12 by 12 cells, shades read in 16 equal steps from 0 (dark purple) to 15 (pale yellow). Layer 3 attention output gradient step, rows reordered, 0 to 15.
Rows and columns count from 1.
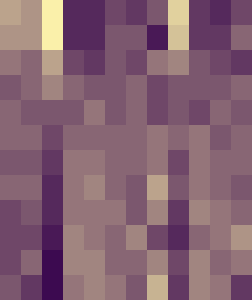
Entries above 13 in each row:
1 1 0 0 0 0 0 0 0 0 0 0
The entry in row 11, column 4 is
8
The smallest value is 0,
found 2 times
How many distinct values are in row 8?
6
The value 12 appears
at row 2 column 9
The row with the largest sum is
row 8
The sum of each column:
71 70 65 69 70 68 65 76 70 71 64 66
